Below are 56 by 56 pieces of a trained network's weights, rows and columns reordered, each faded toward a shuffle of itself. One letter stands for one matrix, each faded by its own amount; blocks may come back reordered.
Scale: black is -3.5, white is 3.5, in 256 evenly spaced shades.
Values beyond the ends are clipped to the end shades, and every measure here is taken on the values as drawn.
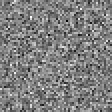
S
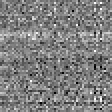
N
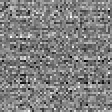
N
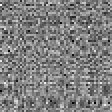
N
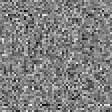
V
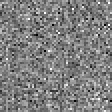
S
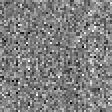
S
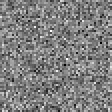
S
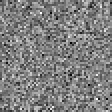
S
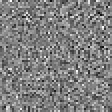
V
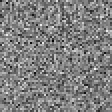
S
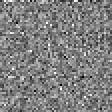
S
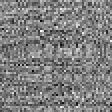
N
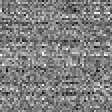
N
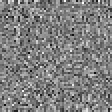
V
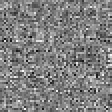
V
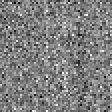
S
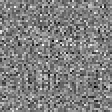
V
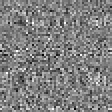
V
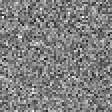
S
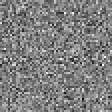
V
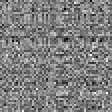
N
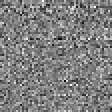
V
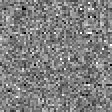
S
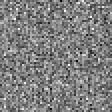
S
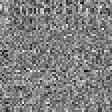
V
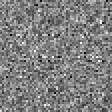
S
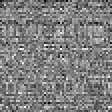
N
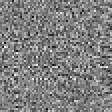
V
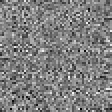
V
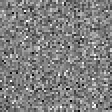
S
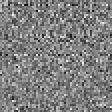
V
